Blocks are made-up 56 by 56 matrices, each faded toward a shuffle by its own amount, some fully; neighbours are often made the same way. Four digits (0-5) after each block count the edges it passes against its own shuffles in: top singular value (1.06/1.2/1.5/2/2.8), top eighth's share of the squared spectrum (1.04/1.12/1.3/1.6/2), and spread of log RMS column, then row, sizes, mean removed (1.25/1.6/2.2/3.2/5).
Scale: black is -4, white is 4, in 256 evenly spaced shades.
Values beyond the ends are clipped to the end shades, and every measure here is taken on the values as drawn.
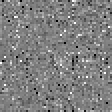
2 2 0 1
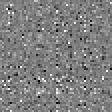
3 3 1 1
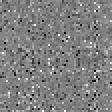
3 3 1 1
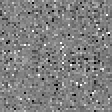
2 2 1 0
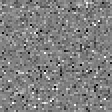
2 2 0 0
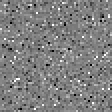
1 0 0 0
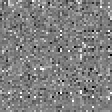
3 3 2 2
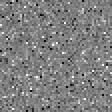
1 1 0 0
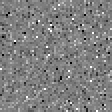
1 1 0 0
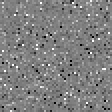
0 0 0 0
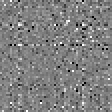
4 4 2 2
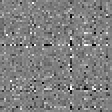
4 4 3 2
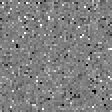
1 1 0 0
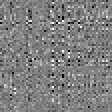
4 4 3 2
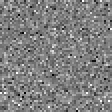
3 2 0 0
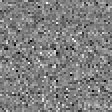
3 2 0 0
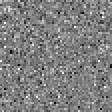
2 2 1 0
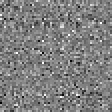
4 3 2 2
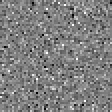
3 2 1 0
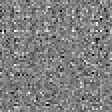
3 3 2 1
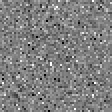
1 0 0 0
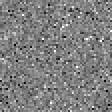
1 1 0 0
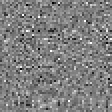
4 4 2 2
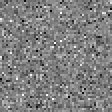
2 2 1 0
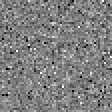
2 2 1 0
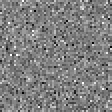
0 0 0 0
